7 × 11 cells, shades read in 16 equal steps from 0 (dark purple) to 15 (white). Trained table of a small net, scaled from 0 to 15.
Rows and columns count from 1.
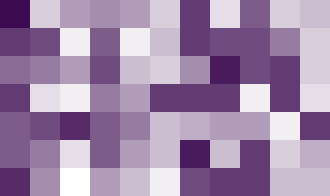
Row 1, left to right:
0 12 9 8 9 12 3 13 5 12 11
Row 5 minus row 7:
3 -4 -13 -4 -4 -3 6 6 6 3 -8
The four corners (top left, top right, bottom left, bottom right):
0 11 2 11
